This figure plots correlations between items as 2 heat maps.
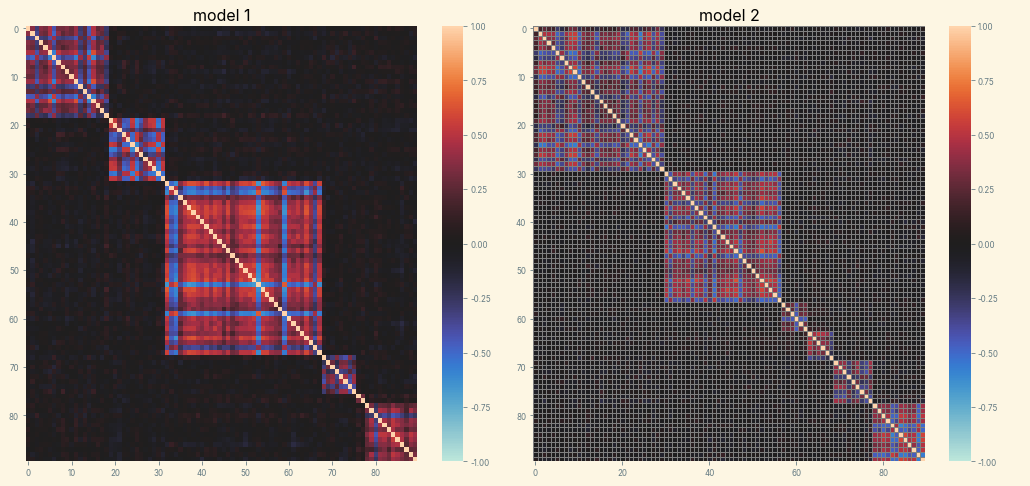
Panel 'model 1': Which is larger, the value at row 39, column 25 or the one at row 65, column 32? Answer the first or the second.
the second
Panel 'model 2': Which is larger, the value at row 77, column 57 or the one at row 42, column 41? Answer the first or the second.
the first
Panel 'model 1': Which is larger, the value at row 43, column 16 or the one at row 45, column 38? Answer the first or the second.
the second
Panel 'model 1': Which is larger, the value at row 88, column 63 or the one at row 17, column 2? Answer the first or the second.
the first
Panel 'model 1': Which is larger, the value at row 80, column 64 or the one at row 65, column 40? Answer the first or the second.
the second
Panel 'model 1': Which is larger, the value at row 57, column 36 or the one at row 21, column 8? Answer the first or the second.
the first
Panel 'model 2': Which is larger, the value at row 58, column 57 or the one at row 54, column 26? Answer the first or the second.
the first
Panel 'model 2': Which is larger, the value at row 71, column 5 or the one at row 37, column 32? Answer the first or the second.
the second
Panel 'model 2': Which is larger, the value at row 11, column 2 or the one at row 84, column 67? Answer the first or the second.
the first
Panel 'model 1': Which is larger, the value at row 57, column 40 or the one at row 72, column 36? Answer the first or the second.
the first
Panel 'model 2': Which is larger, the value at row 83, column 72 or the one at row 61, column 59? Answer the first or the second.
the second
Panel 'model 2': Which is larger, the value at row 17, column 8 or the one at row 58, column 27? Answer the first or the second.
the first
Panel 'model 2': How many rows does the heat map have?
90
